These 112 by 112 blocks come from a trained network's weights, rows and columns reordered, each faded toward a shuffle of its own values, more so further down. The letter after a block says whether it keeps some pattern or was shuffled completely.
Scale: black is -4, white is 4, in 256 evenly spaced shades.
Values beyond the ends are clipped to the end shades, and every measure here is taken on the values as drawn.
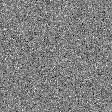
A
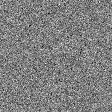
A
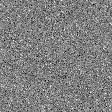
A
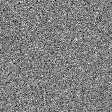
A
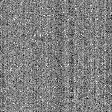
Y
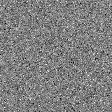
A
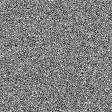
A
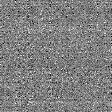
Y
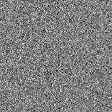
Y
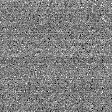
Y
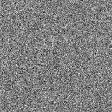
Y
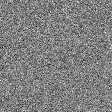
A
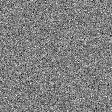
A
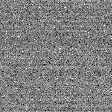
Y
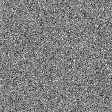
A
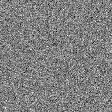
Y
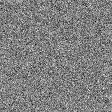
A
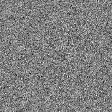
Y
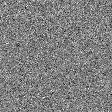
A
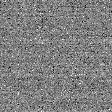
Y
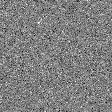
A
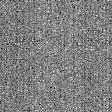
Y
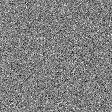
A
